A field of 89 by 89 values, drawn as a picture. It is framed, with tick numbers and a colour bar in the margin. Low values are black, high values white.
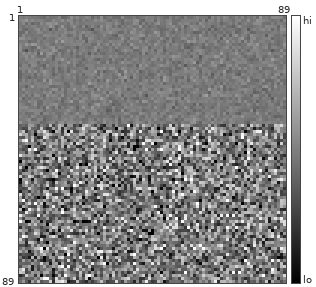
Seam: horizontal, 40% of the way down, the top part calmer. Stripes: none. Odd rows or columns: none. Slope: none. Grain: fine.
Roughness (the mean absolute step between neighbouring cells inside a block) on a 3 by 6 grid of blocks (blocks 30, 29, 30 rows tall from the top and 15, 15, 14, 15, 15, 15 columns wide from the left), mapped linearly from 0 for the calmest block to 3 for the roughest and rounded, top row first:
000000 / 222222 / 333333
